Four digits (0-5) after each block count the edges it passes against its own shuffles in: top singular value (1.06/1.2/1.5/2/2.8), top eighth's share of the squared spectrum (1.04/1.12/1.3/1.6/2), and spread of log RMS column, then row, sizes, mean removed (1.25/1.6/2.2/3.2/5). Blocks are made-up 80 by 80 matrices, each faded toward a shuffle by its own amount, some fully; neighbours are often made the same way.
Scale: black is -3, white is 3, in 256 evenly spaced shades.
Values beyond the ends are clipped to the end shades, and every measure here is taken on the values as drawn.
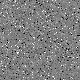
0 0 0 0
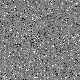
0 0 0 0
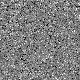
0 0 0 0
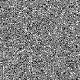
3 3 1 1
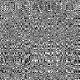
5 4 3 3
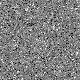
0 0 0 0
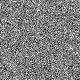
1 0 0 0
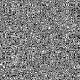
4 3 2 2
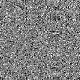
3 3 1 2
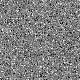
1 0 0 0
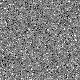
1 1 0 0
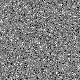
1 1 0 0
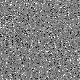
3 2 0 0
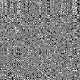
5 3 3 2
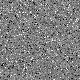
0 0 0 0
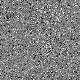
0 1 1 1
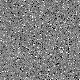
1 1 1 0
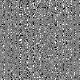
2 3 4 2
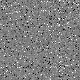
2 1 1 1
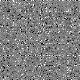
4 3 2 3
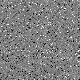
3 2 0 0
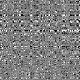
4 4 3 3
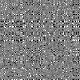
4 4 2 3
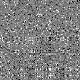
4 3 1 2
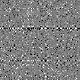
4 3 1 2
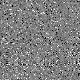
3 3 1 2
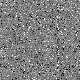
2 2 1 0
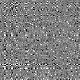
4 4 3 3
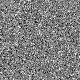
0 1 0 0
